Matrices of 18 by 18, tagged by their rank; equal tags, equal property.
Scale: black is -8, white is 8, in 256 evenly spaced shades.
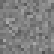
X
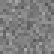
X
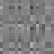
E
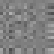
E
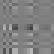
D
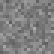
X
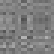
E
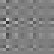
D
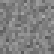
X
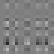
D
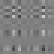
D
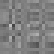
E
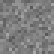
X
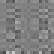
E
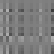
D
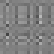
E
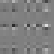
D
